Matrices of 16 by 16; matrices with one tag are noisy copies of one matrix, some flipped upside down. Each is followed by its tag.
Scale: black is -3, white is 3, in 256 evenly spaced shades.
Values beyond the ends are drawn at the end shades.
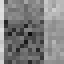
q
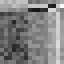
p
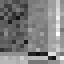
p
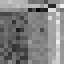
p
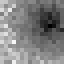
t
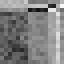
p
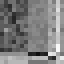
p
